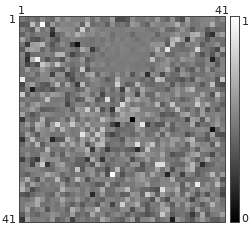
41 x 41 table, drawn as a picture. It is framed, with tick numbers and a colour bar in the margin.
Slope: none. Calmest part: top middle. Mirror symmetry: none. Histogram: heavy tails on both sides. Stripes: none. Grain: fine. Odd patch: calmer, in the top middle. Seam: none.
